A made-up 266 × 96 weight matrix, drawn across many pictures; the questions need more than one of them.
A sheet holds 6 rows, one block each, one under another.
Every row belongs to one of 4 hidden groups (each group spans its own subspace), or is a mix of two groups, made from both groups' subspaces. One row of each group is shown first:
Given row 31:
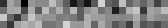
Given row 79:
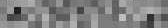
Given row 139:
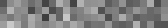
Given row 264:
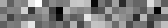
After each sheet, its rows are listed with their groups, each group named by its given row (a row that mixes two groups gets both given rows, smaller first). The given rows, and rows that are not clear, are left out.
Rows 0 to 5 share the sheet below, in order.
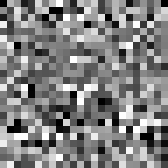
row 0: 139
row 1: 79
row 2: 31
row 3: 31
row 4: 79
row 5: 264
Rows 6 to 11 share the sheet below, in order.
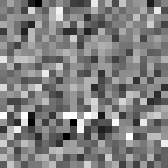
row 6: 264
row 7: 31
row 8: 79 and 139
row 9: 79 and 264
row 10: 31
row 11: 139
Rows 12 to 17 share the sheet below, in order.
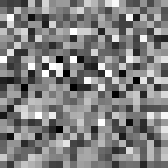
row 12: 79
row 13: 31
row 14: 139
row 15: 31
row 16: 264
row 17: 31
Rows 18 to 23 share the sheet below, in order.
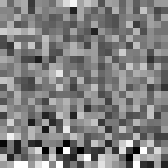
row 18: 31
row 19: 79
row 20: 264
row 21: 139 and 264
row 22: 139
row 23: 79
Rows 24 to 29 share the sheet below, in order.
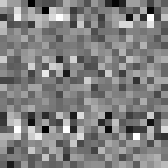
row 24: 79 and 264
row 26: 139
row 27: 264
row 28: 79 and 139
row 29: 139
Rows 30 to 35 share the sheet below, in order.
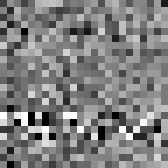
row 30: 139
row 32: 139
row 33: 139
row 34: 31 and 79
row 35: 139
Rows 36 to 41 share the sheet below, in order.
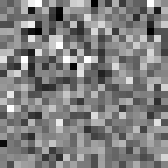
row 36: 264
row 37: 264
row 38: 31
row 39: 139
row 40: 264
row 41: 139 and 264
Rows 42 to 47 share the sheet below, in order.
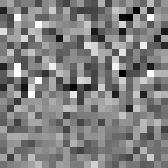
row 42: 79
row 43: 264
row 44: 79
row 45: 31
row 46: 79
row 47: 31 and 79
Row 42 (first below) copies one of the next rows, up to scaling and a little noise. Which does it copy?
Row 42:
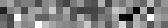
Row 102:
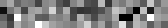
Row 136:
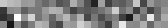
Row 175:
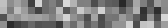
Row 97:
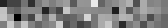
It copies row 102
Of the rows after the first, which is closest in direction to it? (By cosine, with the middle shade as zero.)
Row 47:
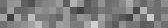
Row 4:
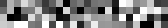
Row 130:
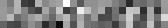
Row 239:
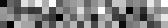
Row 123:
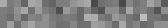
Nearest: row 4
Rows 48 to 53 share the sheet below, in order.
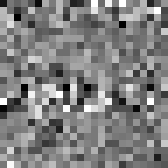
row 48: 79 and 264
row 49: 139
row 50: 79 and 264
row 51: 31 and 139
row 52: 139 and 264
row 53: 139
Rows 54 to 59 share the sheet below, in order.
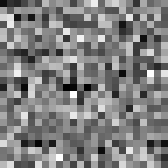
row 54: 79
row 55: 79
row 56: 31 and 79
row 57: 31
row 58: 31
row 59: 264
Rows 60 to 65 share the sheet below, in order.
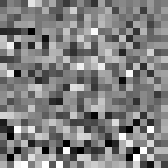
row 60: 31 and 264
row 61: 79
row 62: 79 and 264
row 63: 31 and 264
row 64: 79
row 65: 79
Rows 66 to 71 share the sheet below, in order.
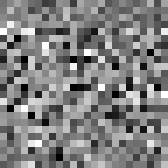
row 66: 139
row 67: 79 and 139
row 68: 31
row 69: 31
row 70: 79
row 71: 264
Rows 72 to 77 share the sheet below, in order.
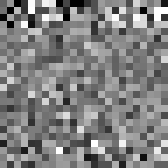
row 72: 31 and 139
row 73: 264
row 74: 139
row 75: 139
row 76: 31 and 139
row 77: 264
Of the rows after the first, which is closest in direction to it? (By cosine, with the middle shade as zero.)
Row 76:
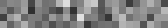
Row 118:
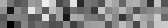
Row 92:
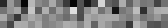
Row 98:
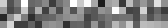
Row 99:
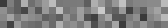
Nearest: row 98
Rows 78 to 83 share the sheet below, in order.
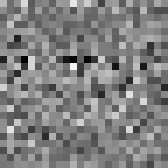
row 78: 31
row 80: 31
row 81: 264
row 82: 79
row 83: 79
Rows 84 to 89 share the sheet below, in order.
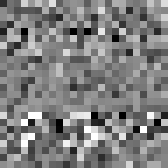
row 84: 264
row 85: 31
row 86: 264
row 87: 31
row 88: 264
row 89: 31
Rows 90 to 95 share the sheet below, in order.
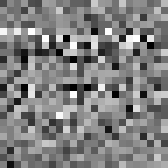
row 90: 264
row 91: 79
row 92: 31
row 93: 31
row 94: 31 and 139
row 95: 139
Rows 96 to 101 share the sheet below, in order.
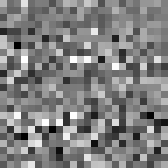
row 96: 31
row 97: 79
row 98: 31
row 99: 264
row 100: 31 and 79
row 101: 264
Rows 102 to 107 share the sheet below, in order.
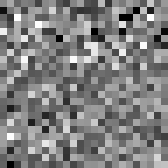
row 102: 79
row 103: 264
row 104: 31
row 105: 139
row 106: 139
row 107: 139
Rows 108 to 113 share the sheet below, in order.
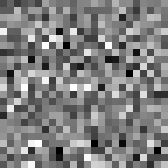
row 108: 79
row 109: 139
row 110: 79
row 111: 31
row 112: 139 and 264
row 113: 264
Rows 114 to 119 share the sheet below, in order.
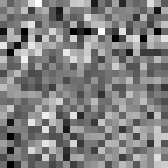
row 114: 264
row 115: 31
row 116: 31
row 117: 264
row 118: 139
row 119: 139
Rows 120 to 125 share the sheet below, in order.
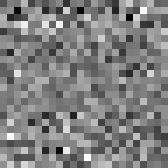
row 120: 79
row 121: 264
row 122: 79
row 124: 139
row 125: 79 and 264
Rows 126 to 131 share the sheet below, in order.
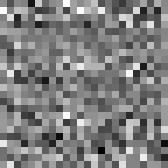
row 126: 79
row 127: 79
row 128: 79
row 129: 79
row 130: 31 and 79
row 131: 264
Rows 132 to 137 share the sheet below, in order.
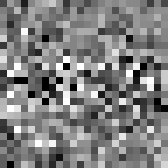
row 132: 31 and 139
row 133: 31 and 79
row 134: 79
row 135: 139
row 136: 79
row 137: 139 and 264
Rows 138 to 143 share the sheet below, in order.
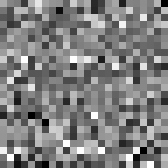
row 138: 139 and 264
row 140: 31
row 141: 79 and 139
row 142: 79 and 264
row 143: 79
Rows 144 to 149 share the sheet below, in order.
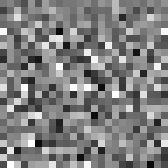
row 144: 79
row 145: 139
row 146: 264
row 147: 31
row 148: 264
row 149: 79 and 139
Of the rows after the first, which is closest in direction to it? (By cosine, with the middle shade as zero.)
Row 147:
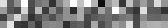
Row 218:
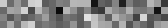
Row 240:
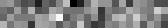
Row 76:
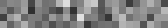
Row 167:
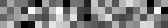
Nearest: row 76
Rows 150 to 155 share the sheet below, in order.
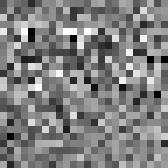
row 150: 31 and 79
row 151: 31
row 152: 139 and 264
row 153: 79 and 264
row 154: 139
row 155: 139
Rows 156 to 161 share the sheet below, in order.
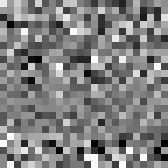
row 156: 79
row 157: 31
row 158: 264
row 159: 264
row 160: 79 and 139
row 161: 264
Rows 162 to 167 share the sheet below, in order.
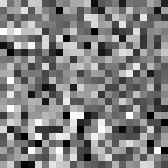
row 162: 264
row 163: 79
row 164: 79 and 139
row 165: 139
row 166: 31
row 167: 31 and 264
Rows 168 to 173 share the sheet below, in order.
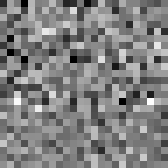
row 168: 31
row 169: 139
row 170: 31
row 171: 79
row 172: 264
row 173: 264
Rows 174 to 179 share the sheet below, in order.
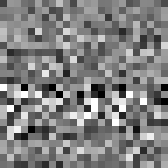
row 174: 139
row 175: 79
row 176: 139
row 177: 264
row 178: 31 and 79
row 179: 79
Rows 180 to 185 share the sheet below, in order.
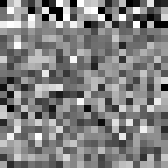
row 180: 139
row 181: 79
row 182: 139 and 264
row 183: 139
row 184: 79 and 264
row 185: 79
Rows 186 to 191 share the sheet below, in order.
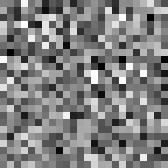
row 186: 31 and 79
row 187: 139
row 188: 264
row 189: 264
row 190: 31
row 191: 264
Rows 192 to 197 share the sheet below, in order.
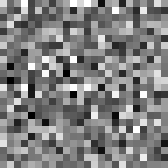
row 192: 31
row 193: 31 and 264
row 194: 139
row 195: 31
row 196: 79 and 264
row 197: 264
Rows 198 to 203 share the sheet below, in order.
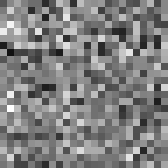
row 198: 139
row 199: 79
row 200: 264
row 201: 139
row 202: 79
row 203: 79
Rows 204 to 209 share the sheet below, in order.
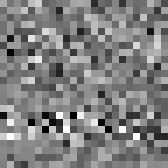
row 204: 264
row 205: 139 and 264
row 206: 264
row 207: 139 and 264
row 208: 139
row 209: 31
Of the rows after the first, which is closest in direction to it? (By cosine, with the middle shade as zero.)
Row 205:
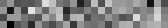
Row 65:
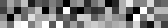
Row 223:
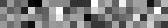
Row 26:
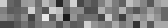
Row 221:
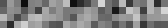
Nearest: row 223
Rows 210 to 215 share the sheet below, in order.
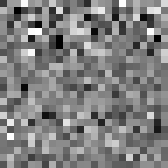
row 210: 79 and 264
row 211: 264
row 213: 31
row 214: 139 and 264
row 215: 79
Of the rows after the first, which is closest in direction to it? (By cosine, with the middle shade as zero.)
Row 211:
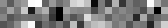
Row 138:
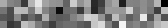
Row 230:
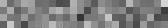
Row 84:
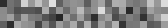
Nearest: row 138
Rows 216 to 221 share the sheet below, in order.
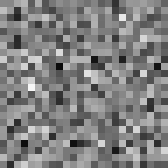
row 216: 79
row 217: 79
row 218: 264
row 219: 79 and 264
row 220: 31 and 79
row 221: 31
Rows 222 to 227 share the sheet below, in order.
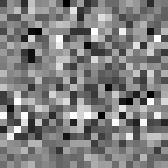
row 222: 31
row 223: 264
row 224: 31 and 264
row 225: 79
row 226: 31
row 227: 264
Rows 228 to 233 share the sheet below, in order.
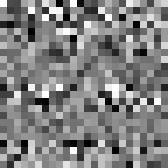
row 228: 139
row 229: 31
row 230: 31 and 139
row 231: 79 and 139
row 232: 139
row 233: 31
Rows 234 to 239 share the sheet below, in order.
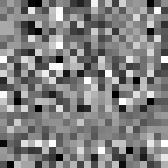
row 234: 264
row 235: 264
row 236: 139
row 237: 79
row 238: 79
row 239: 264
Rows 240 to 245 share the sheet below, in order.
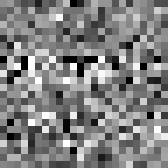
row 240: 31 and 264
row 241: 79
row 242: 31
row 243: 264
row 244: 139
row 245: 31
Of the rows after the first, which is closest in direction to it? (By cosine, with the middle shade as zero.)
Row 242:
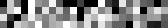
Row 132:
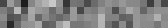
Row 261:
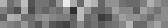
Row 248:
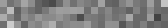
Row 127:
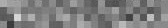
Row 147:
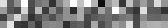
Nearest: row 132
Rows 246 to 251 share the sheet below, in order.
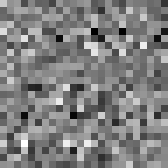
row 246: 264
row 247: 264
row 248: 139
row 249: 31 and 264
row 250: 31
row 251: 31
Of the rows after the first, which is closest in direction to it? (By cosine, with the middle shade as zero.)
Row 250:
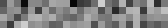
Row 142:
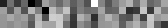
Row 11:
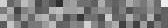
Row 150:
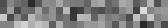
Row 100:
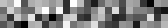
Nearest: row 150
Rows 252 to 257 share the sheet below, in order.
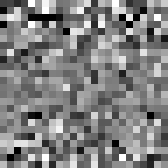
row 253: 31
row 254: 79 and 264
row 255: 31
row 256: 264
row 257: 79
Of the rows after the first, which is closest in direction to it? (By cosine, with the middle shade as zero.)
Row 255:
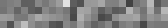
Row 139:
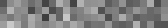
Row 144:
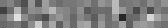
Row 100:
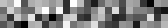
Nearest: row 139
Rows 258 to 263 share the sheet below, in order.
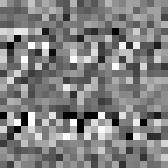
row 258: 79 and 139
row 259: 79
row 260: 31
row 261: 31
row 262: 31
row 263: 264
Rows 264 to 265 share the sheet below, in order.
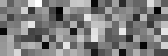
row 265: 139 and 264
